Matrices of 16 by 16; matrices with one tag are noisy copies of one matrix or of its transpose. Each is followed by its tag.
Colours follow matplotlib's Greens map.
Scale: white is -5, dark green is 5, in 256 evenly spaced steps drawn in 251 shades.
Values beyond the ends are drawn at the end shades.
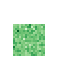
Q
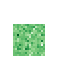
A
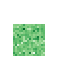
A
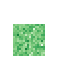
A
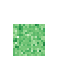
Q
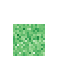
A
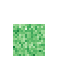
Q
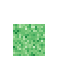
Q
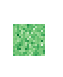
A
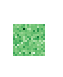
A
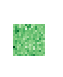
Q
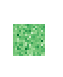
A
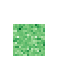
Q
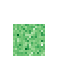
A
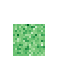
A
